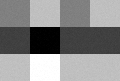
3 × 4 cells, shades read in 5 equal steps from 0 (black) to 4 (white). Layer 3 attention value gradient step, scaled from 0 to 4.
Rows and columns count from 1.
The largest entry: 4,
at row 3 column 2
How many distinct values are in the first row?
2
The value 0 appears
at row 2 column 2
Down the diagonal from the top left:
2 0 3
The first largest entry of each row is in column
2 1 2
